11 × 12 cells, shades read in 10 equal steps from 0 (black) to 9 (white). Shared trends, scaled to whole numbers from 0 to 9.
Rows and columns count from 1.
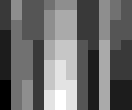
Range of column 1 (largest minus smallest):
2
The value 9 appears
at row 10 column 6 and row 11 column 6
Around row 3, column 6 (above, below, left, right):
6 6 5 6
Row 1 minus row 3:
0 1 0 0 -1 -1 -1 0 0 0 1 0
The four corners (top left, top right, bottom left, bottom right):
2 3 0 1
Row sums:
43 46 44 43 47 45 47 47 46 48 48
